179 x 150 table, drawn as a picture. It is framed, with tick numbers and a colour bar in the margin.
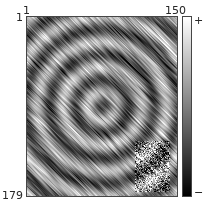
Values change most from cell to cell in the bottom right. Rings spread out from the centre. There is no overall slope. An odd patch, rougher than its surroundings, sits in the bottom right.
